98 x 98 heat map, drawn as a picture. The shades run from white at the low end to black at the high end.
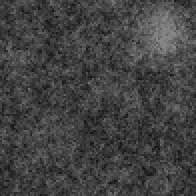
One dip sinks in the top right. The ninth with the lowest average is the top right. The field is mottled with small blotches. The halves do not mirror each other. There are no regular stripes. No single row or column stands out from its neighbours.
